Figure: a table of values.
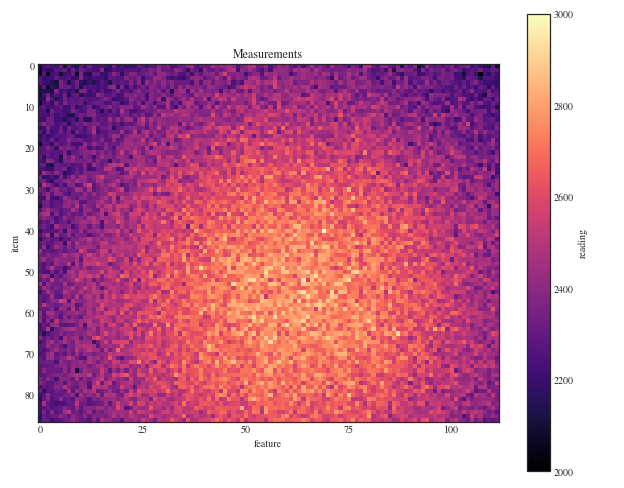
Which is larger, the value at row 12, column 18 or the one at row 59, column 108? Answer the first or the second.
the second
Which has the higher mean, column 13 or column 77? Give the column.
77
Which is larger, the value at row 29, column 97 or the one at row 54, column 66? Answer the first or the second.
the second
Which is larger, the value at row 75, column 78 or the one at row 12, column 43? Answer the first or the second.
the first
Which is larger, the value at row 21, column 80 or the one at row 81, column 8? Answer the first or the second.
the first
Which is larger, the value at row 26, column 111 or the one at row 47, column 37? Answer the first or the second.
the second
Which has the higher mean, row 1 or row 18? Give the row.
18
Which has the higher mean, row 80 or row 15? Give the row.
80
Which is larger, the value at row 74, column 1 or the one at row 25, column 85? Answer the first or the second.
the second
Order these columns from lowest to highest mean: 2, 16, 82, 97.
2, 16, 97, 82
